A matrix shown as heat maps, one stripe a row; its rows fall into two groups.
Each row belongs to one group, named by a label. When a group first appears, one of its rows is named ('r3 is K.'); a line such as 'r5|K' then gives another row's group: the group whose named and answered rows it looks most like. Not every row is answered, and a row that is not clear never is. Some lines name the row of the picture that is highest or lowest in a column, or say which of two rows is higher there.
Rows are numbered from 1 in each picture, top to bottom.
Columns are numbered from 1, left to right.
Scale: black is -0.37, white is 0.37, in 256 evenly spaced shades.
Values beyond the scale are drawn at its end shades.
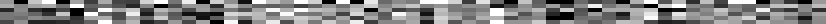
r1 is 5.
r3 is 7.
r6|7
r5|5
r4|5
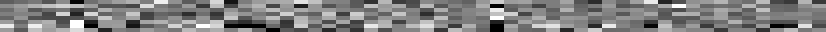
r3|7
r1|7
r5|7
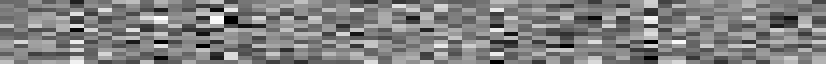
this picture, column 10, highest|8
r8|5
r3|7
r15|7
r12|5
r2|5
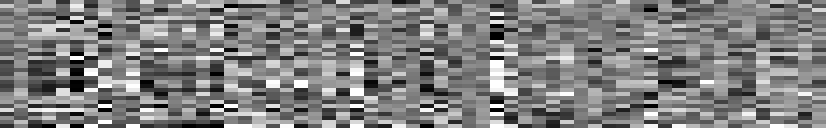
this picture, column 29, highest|32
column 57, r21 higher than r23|No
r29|5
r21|7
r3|7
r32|5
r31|7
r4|7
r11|7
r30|5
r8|5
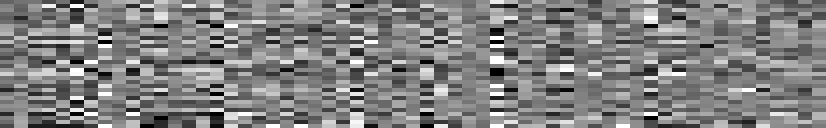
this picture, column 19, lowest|30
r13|5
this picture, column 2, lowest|5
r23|5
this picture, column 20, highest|32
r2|5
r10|7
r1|7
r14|5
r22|7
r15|7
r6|5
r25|5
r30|7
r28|5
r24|7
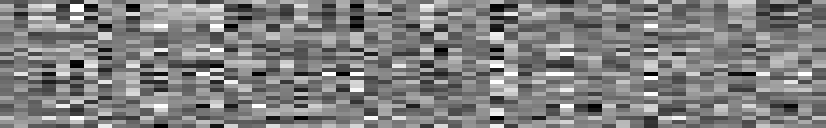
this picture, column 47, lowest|19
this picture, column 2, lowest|4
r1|5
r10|7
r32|7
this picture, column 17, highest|21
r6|5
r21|7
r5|5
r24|7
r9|7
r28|7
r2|5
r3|5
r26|5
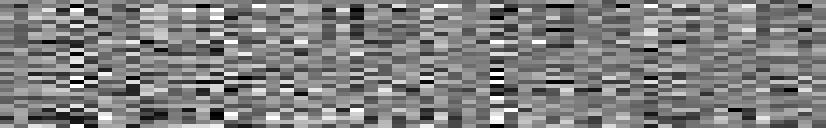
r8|5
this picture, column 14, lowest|28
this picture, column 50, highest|5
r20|5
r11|7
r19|7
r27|5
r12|5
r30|7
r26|7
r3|5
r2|5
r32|5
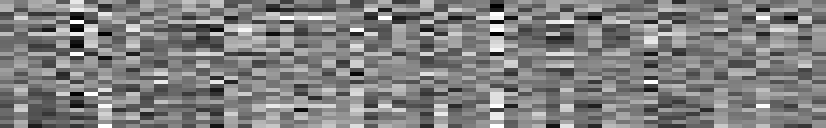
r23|7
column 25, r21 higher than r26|No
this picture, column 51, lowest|28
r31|7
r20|7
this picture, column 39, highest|29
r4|7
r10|5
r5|7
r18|5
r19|5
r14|5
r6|5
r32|7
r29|7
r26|7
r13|7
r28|7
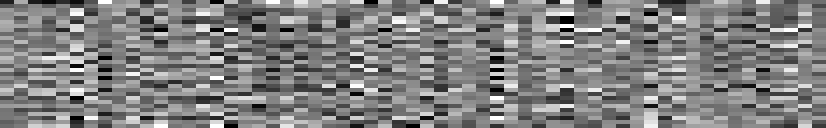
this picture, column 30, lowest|32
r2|7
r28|7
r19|7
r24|5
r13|5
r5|5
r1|7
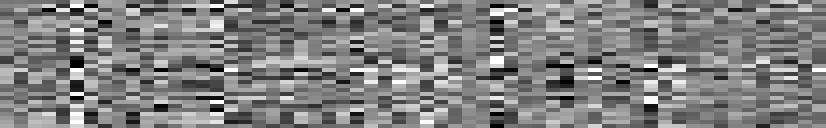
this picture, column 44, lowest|14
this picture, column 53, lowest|3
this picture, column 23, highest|16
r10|7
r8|5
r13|5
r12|7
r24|5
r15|7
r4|7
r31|5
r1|7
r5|5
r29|5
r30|5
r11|5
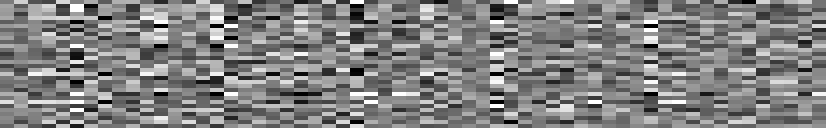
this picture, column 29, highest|24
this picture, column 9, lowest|24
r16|5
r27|7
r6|7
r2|5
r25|7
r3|5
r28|5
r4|5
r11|5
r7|7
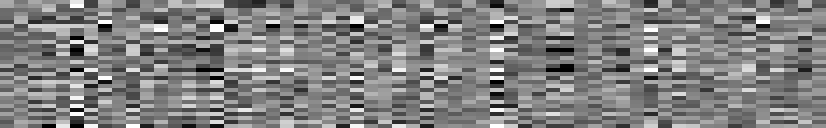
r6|7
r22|5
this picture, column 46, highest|18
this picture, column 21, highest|18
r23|7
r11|5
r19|5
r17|5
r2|5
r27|5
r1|5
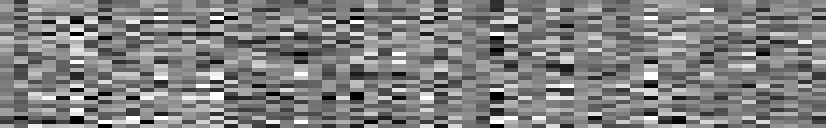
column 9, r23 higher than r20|No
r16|7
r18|5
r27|7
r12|5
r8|5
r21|7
